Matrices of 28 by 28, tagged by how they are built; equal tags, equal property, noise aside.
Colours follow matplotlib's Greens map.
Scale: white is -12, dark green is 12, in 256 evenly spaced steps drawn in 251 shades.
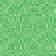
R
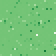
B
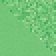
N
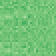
R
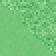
N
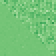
N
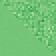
N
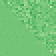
N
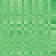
R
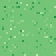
B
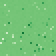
B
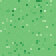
B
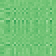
R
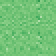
R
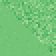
N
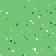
B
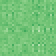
R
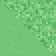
N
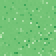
B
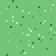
B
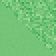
N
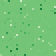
B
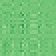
R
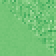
N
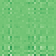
R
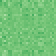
R
